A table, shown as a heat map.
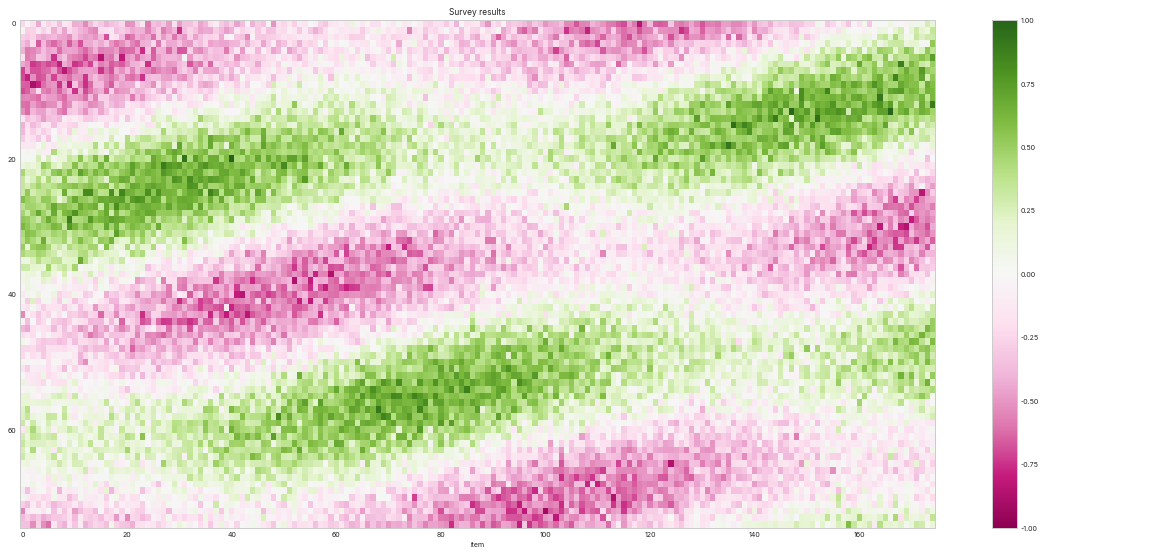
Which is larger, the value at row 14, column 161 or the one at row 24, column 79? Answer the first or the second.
the first
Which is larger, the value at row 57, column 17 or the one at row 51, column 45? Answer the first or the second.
the first
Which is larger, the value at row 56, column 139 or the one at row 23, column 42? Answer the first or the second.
the second
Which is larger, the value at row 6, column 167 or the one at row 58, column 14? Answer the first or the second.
the first
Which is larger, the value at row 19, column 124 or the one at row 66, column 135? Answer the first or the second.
the first
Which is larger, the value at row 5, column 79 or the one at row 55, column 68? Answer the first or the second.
the second
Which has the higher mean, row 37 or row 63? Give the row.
63
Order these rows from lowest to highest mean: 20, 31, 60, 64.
31, 64, 60, 20
